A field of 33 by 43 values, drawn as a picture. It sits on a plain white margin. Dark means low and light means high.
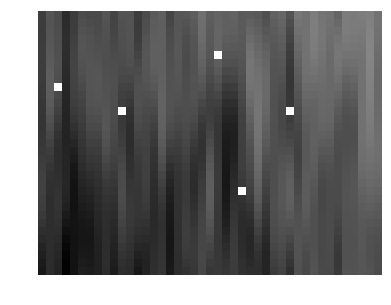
Lone odd cells: 5, each higher than its neighbours. Ninth with the lowest average: bottom left. Mirror symmetry: none. Slope: up to the top right.
